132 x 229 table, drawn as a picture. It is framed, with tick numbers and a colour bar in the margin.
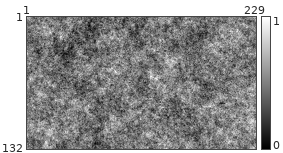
Mirror symmetry: none. Grain: blotchy. Histogram: bell-shaped. Odd rows or columns: none. Ninth with the lowest average: top left.
